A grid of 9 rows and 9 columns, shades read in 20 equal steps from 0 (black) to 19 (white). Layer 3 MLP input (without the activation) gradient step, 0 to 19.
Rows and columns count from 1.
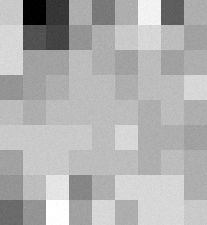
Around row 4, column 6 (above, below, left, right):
12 14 14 14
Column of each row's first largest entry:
7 1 1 9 1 6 2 3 3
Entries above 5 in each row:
7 8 9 9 9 9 9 9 9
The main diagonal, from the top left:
15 6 12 14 14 16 13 16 15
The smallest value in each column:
8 0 4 10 9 12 13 7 12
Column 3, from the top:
4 5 12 13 14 15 15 17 19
